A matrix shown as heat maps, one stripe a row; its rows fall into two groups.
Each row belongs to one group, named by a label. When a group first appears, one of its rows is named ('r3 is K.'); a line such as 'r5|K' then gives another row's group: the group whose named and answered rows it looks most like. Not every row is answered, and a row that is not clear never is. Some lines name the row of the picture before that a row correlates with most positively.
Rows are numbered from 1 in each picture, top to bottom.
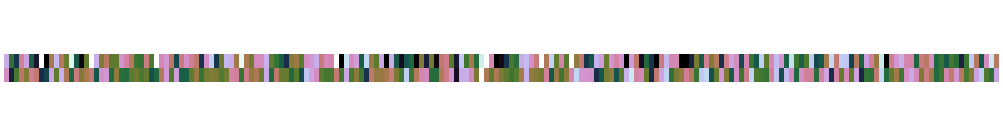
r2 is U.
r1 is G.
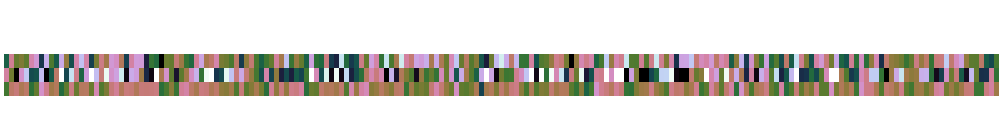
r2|G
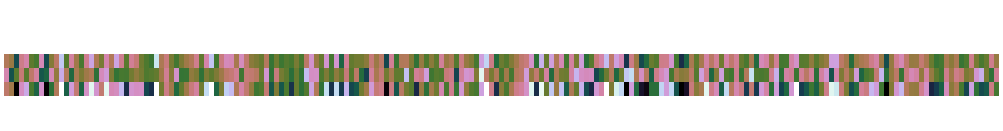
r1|G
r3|G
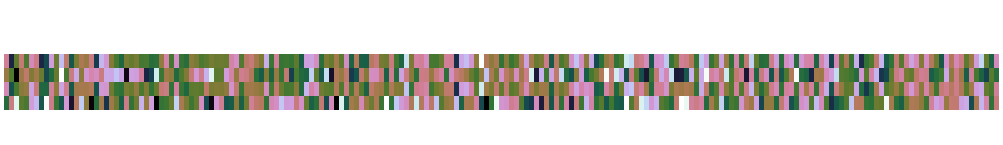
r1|U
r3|U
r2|G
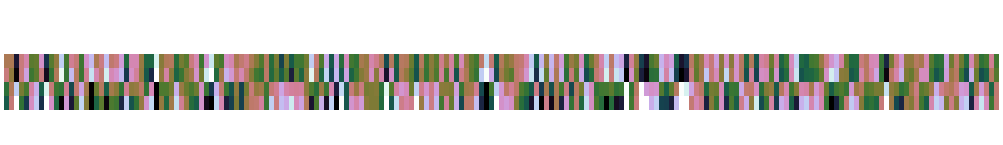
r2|G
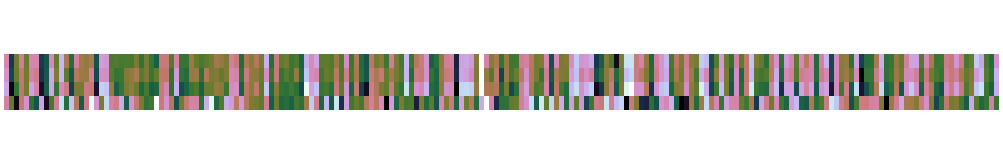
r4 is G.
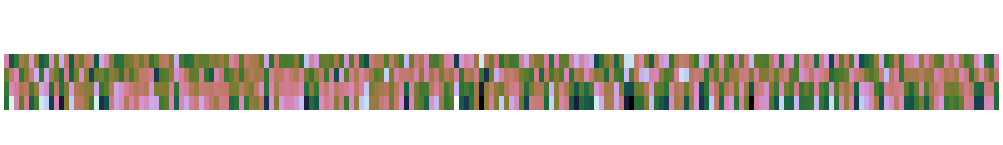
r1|U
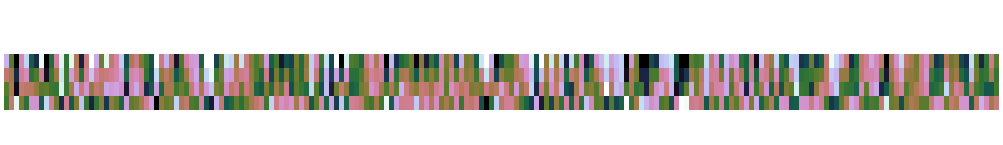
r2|G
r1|G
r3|G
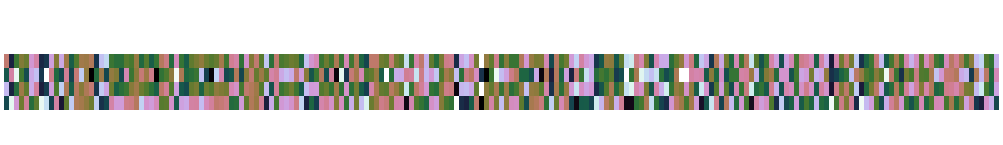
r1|U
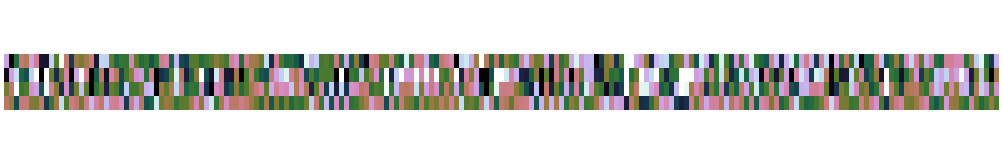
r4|G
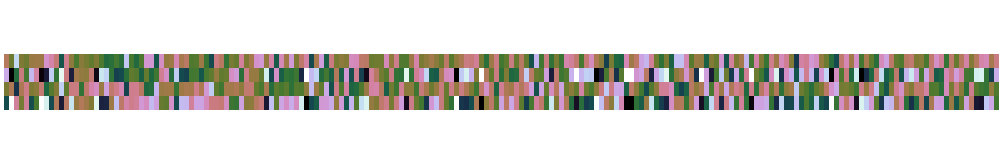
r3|G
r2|U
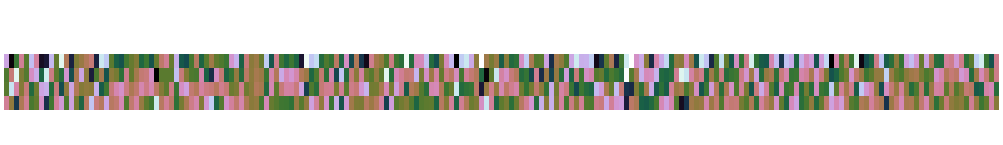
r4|G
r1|U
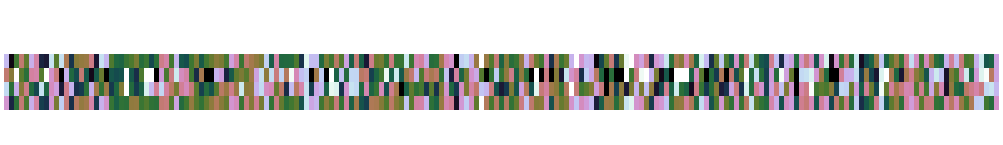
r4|U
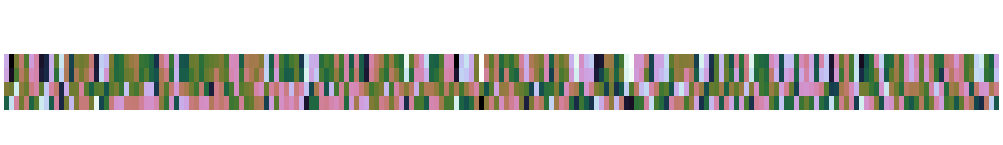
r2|U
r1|U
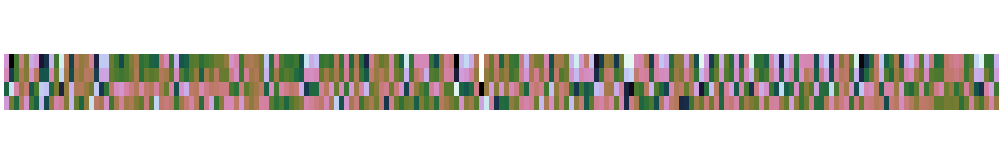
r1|U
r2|U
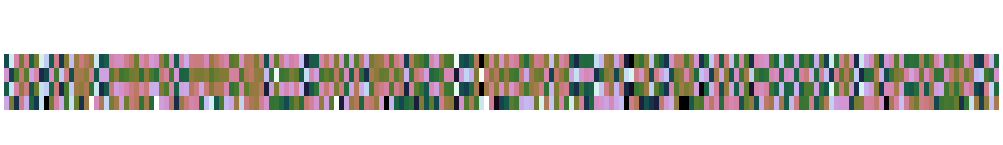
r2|U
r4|G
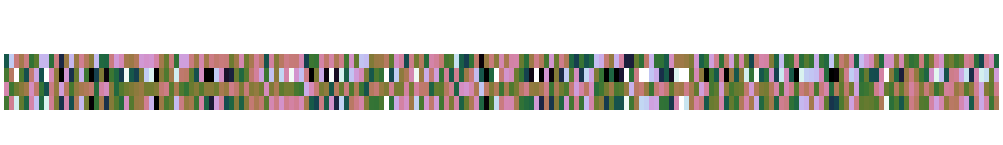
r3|U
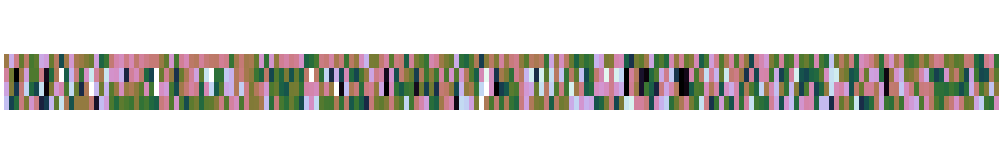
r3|G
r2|G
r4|U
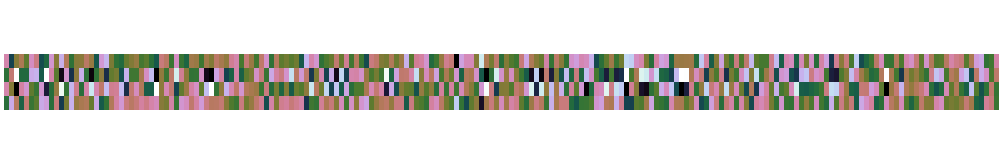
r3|G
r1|U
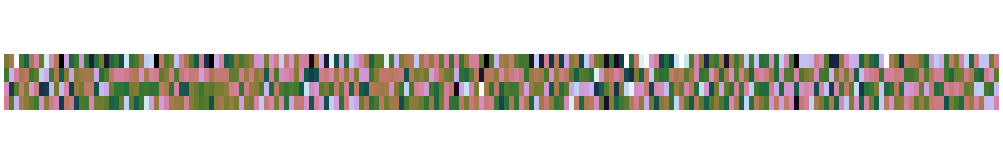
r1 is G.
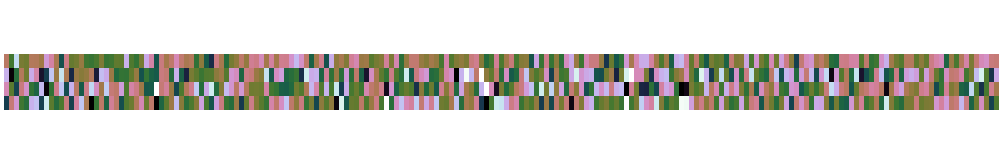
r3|G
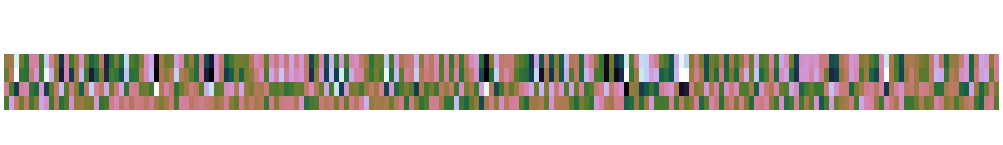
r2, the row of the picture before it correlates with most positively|1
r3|G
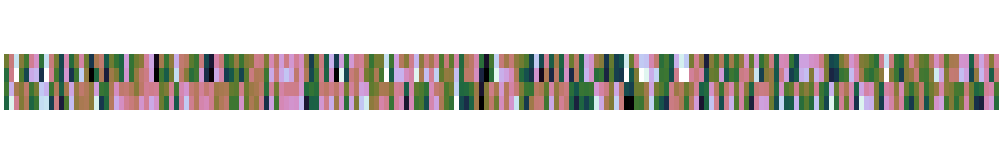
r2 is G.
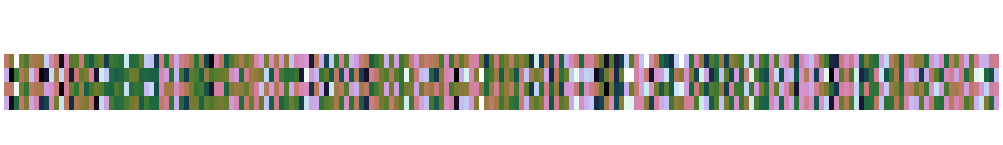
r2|U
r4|U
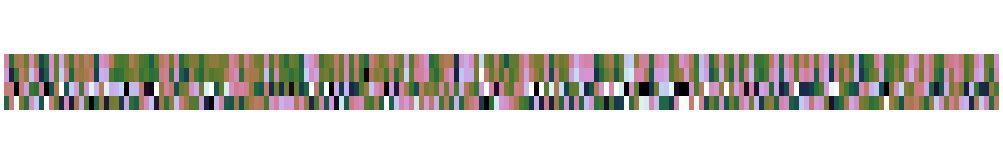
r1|U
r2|U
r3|G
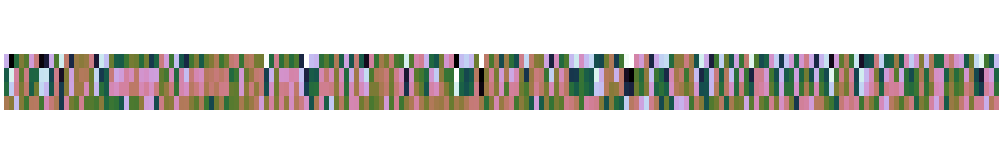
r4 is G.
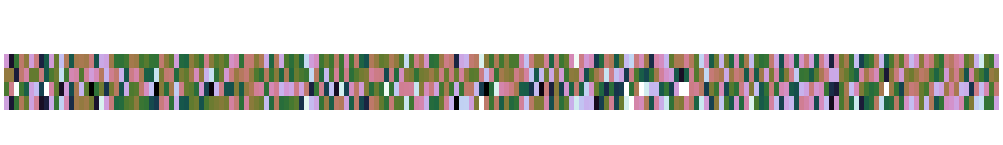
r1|U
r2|G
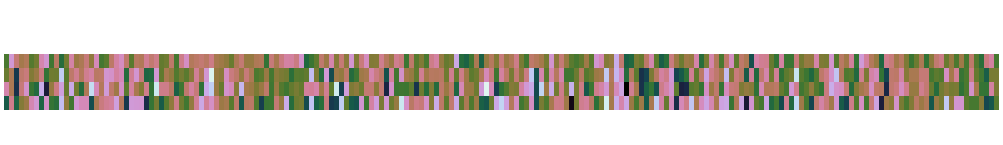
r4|G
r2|G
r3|G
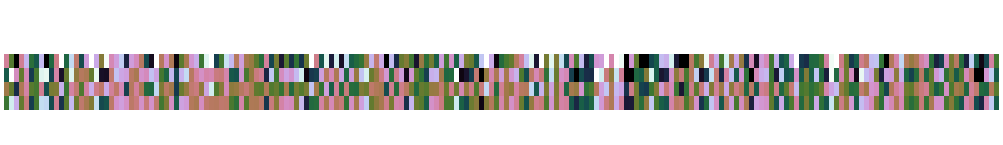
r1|G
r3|G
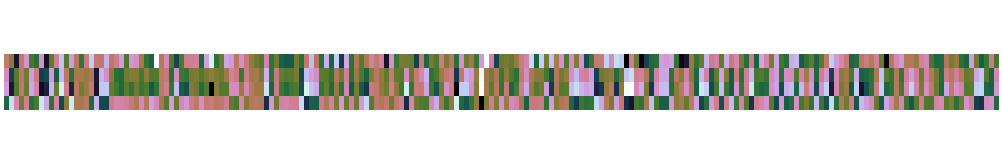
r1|G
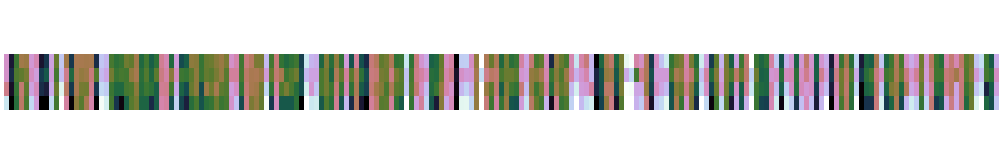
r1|U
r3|U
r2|U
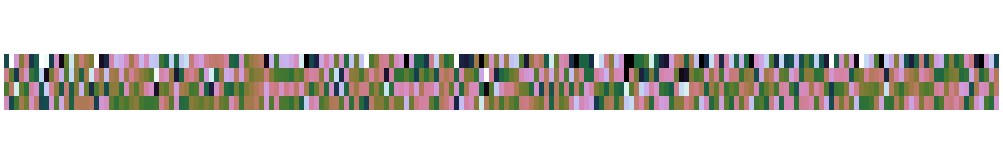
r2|G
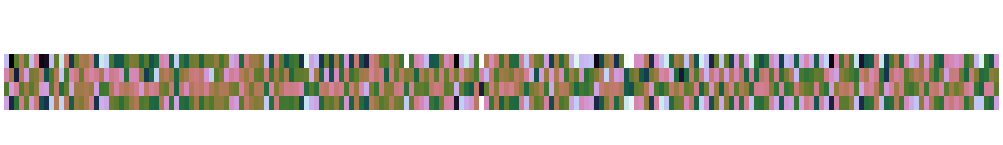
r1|U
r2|G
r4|U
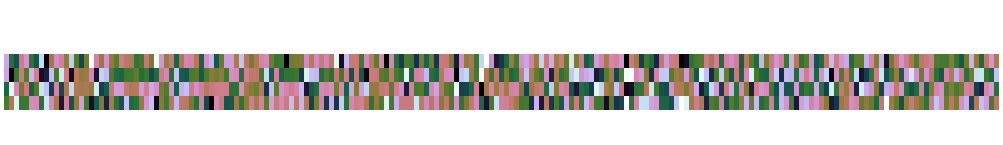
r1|G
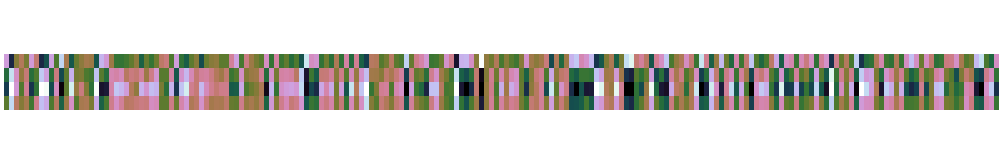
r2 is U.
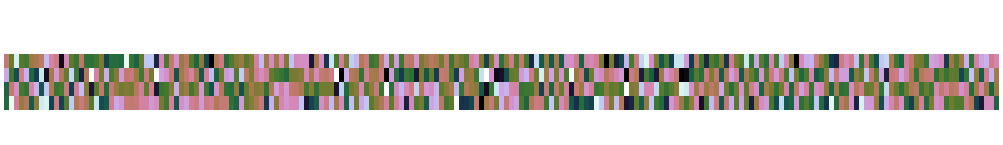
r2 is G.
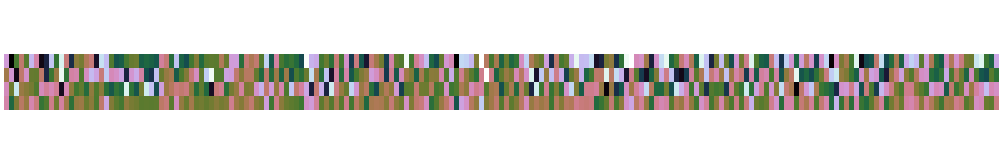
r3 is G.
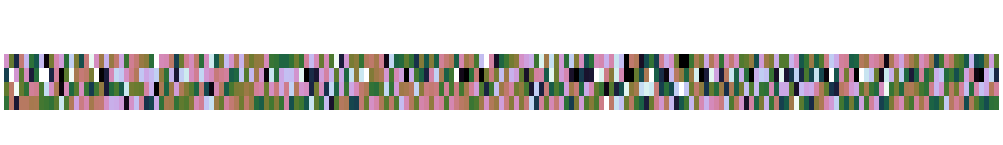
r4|G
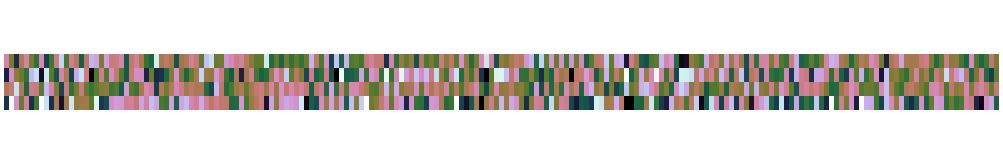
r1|G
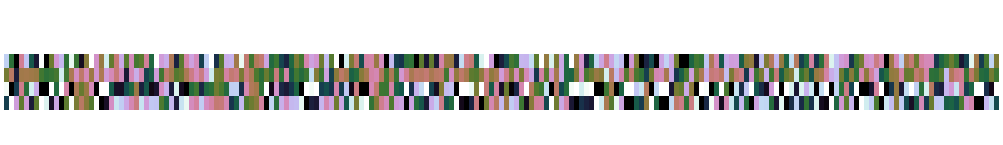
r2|G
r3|U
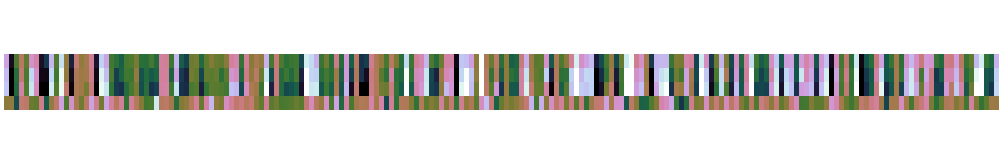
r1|U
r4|G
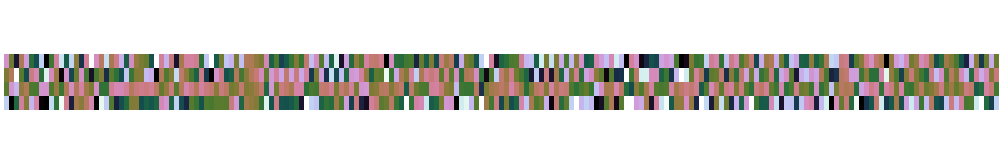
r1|G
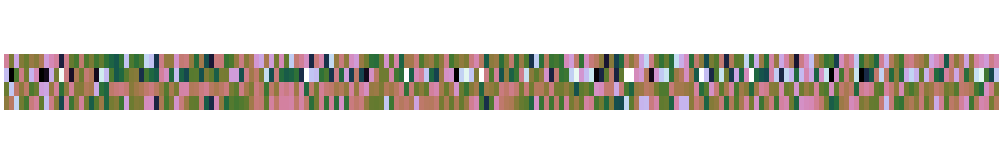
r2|U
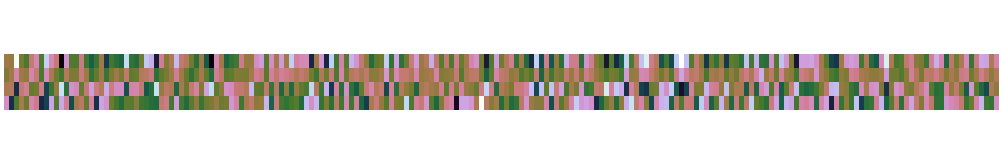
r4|U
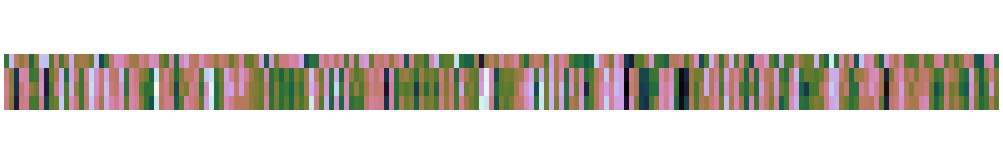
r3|G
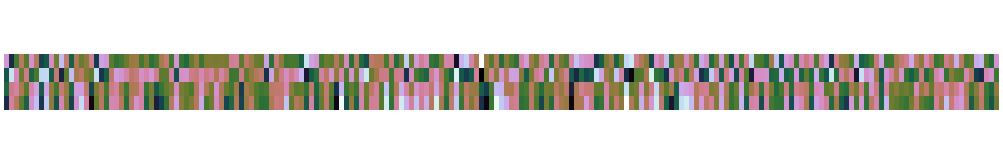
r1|U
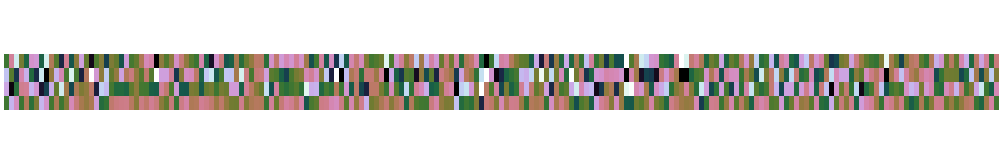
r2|G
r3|U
